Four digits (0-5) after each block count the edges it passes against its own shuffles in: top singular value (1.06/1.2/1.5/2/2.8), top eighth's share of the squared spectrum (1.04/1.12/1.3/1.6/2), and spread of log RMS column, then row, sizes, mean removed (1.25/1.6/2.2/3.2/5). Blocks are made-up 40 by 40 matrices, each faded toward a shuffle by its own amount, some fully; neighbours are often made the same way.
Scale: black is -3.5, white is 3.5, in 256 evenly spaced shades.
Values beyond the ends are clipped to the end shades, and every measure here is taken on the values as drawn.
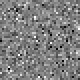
0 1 0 0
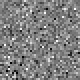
0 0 0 0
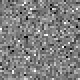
0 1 0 0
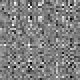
4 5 3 2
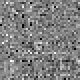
3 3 1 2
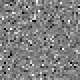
1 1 0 0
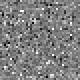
0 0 0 0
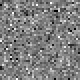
1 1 0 0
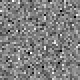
1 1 0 0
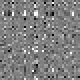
4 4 3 2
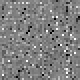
3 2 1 0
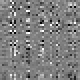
4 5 3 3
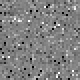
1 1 0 0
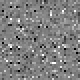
3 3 1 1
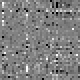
3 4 2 1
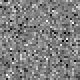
0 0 0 0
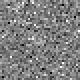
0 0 0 0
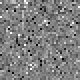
0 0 0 0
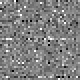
1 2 0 2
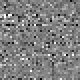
1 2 0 3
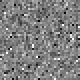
0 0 0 0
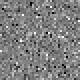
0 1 0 0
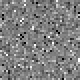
0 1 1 0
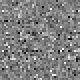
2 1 1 1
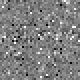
1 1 0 1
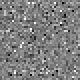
0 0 1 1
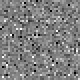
1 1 0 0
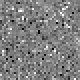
0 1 0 0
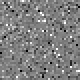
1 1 0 0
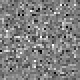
0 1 1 2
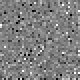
1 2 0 1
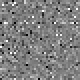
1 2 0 1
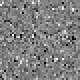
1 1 1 1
